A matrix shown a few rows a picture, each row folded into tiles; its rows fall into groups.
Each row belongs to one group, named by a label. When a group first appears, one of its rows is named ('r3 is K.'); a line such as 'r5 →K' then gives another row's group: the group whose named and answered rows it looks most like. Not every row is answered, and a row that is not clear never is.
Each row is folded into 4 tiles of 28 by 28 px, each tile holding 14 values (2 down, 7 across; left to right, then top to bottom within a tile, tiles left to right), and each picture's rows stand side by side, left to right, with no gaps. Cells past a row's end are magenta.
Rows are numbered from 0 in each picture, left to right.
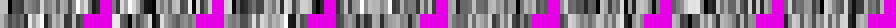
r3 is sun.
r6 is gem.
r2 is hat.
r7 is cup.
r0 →hat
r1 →gem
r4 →hat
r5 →cup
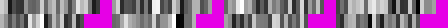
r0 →hat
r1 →cup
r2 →gem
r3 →sun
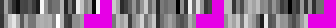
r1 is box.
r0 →cup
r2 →box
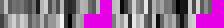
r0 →cup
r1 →box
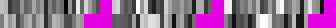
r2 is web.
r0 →box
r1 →web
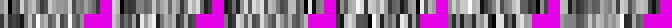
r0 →web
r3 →sun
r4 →gem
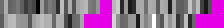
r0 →cup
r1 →hat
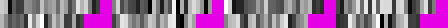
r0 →hat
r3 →sun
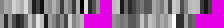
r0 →gem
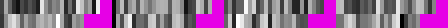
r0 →cup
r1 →sun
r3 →cup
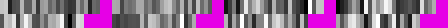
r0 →box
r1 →web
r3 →sun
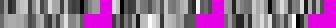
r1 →web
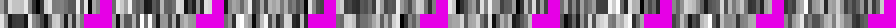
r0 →gem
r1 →gem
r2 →sun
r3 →cup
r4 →box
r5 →web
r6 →gem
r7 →sun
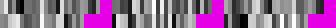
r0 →cup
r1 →box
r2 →web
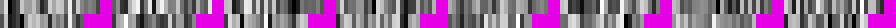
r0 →web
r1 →sun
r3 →cup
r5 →cup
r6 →box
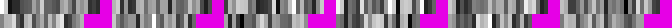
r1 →hat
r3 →web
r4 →hat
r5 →box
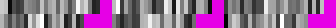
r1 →web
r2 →cup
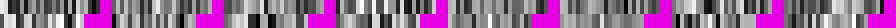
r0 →box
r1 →cup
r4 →hat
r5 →box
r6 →gem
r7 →web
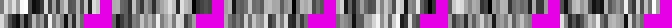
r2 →hat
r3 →hat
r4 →gem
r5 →gem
